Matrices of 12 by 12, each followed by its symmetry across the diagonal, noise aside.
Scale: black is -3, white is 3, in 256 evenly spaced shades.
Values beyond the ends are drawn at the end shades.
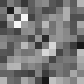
symmetric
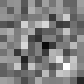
symmetric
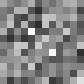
symmetric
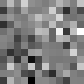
antisymmetric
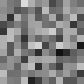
neither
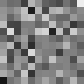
antisymmetric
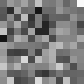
neither
